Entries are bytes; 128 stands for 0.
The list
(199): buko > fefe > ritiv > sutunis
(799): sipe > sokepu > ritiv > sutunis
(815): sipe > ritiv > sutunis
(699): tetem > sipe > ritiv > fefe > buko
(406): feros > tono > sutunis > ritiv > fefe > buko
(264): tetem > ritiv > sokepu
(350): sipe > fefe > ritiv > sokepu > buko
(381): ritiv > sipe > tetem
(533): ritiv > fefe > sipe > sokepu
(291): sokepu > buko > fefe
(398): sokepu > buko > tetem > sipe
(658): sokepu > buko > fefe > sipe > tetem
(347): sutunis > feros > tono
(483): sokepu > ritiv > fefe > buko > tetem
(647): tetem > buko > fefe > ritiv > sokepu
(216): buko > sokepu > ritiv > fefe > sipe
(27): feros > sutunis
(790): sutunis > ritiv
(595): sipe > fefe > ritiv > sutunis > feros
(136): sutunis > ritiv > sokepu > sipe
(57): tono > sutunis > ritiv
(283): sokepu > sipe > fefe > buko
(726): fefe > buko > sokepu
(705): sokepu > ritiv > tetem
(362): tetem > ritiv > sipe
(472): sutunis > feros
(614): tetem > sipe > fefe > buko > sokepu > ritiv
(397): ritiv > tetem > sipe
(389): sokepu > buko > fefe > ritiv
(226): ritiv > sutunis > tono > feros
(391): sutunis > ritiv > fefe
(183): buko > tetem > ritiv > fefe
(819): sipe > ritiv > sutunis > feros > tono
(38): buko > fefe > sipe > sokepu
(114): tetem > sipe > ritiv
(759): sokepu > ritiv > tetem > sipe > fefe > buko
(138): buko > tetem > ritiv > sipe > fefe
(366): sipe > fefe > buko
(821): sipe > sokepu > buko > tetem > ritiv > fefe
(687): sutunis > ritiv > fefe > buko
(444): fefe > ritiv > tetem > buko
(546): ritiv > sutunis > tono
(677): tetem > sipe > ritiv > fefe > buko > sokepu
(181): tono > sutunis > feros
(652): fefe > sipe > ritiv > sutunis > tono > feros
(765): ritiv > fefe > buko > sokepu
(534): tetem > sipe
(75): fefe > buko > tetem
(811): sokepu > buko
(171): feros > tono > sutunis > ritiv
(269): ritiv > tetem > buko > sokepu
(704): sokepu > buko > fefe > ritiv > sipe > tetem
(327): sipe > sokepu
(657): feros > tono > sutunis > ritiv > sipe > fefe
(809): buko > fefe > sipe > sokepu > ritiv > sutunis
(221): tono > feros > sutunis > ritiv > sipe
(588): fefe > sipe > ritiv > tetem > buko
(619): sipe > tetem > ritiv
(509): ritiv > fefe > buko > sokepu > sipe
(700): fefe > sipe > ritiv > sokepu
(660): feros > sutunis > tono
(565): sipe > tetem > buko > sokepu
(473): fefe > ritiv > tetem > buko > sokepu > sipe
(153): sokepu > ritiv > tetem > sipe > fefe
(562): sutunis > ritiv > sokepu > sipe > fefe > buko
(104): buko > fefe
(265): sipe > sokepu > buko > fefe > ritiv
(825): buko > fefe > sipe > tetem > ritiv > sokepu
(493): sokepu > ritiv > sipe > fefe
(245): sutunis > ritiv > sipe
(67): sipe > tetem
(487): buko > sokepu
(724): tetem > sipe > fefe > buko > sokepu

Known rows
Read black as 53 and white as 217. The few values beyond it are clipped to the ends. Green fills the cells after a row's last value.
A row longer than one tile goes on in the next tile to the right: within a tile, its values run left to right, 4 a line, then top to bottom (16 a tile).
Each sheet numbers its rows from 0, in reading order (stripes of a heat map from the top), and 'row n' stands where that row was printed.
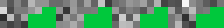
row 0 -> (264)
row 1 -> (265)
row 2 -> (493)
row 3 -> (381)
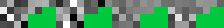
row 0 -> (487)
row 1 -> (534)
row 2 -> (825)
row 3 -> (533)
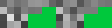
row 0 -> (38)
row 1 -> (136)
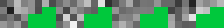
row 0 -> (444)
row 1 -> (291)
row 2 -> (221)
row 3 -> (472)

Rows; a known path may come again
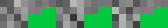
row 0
(704)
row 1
(658)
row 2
(136)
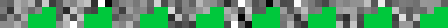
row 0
(183)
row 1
(104)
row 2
(406)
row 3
(264)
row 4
(534)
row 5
(381)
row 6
(546)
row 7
(533)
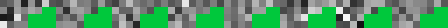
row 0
(790)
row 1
(588)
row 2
(398)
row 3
(114)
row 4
(226)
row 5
(472)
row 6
(487)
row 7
(759)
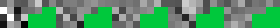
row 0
(327)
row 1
(565)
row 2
(647)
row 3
(75)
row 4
(221)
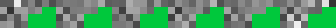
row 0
(619)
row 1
(677)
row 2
(483)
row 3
(350)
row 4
(825)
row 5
(291)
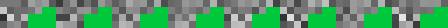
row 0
(700)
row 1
(815)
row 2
(138)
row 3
(657)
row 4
(493)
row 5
(726)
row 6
(821)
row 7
(38)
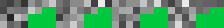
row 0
(27)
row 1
(391)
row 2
(347)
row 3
(362)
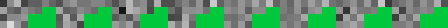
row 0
(245)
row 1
(473)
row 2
(444)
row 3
(199)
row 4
(819)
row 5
(652)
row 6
(265)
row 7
(614)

